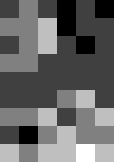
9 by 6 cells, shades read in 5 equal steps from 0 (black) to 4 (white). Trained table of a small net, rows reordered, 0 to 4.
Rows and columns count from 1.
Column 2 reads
2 2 2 2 1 1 2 0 2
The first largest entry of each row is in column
2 3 3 1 1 5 3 4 5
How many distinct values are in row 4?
2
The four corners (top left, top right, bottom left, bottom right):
1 0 3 3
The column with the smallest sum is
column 4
